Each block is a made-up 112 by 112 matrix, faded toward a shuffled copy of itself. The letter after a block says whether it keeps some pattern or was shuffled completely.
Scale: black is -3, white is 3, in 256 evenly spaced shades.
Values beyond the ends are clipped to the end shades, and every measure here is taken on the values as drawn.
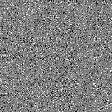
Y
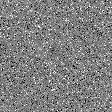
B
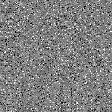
Y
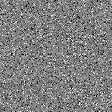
Y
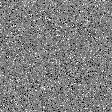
B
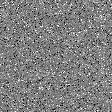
B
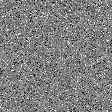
B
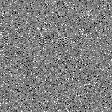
Y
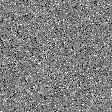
B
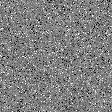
B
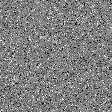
B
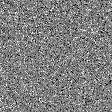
B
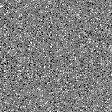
Y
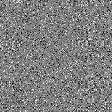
Y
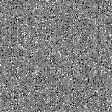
Y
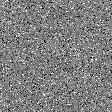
B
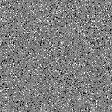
Y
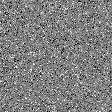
B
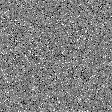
B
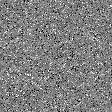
B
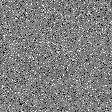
B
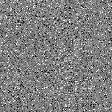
Y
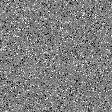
B
